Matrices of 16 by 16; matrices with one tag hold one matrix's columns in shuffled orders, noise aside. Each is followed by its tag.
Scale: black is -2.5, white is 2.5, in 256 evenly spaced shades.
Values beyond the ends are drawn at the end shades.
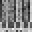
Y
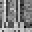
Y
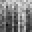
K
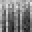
K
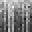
K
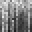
K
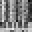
Y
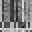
Y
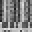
Y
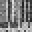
Y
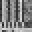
Y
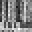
Y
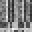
Y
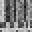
Y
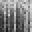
K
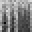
K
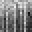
K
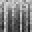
K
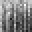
K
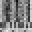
Y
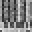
Y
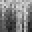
K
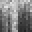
K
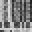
Y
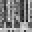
Y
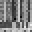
Y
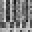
Y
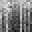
K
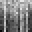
K
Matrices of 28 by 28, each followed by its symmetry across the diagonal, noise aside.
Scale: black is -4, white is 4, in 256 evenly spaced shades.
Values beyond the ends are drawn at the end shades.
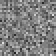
antisymmetric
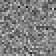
neither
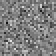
antisymmetric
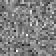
neither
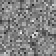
symmetric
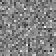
symmetric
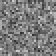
neither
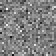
neither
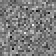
symmetric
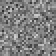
symmetric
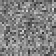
neither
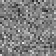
neither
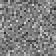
antisymmetric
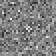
symmetric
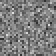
neither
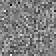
antisymmetric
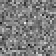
neither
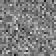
neither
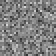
symmetric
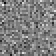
antisymmetric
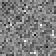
symmetric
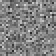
neither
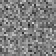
antisymmetric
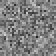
symmetric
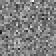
antisymmetric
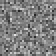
antisymmetric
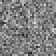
antisymmetric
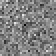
symmetric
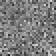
symmetric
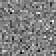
antisymmetric
